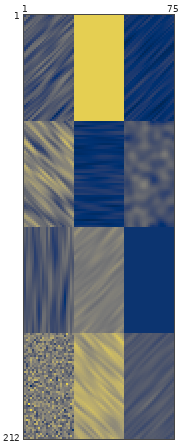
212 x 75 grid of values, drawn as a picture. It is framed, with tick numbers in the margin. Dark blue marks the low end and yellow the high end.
It is made of 4 by 3 panels. Panel 1,1: low, slanting up to the right. Panel 1,2: very high, flat. Panel 1,3: very low, slanting up to the right, faint in contrast. Panel 2,1: middling, slanting down to the right, strong in contrast. Panel 2,2: very low, streaked across, faint in contrast. Panel 2,3: low, blotchy. Panel 3,1: low, streaked downward. Panel 3,2: middling, slanting up to the right, faint in contrast. Panel 3,3: very low, flat. Panel 4,1: middling, fine-grained, strong in contrast. Panel 4,2: high, slanting down to the right. Panel 4,3: low, slanting up to the right, faint in contrast.
